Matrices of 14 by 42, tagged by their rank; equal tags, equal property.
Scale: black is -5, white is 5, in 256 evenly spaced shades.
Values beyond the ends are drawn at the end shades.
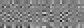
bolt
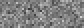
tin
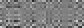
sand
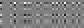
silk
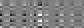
silk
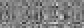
bolt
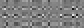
sand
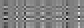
silk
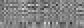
bolt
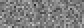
tin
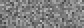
tin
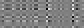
silk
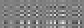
silk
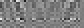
sand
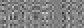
bolt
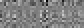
bolt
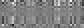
sand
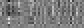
bolt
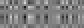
silk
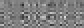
sand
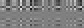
silk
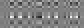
silk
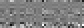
bolt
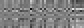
sand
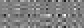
sand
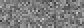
tin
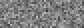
tin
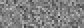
tin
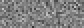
tin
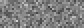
tin
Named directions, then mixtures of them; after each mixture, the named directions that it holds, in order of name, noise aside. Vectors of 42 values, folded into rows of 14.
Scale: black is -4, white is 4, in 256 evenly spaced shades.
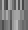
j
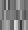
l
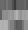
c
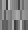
j, l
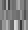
l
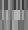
c, j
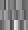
j, l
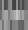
c, j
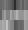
c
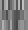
j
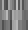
j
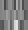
j, l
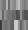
c, l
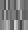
l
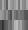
c, j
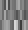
l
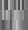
j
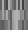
j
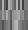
j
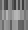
c, j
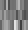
l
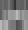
c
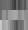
c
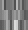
j, l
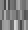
l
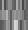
j, l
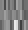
j, l
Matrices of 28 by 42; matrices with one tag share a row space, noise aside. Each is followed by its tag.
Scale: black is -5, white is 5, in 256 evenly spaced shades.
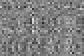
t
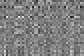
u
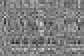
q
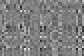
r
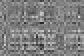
q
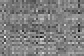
q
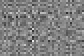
t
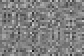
t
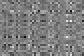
t
